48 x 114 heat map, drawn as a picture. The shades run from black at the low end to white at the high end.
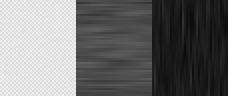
It is made of 1 by 3 panels. Panel 1,1: very high, checkered, faint in contrast. Panel 1,2: low, streaked across, faint in contrast. Panel 1,3: very low, streaked downward, faint in contrast.
